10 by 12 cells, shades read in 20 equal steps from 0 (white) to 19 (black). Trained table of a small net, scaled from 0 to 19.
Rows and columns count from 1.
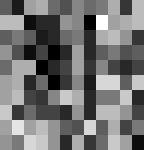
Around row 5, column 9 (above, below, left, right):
12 3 15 14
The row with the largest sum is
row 4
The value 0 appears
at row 2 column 9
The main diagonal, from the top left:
12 5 12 14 16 15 6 16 12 4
